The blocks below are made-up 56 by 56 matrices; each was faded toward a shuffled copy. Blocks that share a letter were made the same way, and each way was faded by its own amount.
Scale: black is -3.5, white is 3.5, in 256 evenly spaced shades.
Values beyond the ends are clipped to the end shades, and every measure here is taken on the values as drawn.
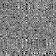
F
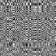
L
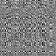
L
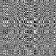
L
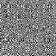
F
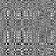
L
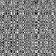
L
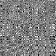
F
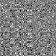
F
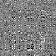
F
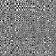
F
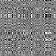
L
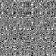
F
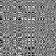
L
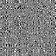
F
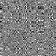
F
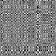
L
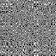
F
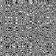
F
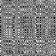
L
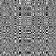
L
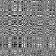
L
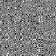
F
